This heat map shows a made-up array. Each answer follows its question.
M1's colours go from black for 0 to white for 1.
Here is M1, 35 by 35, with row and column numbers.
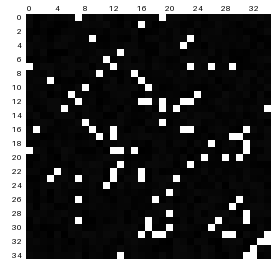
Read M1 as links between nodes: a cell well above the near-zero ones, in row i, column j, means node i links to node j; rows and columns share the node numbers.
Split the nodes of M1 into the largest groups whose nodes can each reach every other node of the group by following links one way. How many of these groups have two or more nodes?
2
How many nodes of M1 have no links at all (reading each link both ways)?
2
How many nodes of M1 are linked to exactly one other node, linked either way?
8
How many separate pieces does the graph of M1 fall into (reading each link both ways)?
4
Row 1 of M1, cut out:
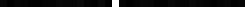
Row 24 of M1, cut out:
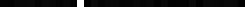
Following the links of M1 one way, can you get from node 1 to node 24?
no
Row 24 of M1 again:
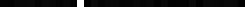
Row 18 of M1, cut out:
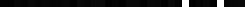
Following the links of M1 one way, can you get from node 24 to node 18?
no
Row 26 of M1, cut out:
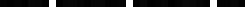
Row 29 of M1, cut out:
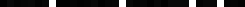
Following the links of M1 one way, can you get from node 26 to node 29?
yes
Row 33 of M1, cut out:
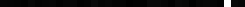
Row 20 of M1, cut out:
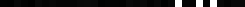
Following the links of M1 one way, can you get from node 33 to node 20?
yes
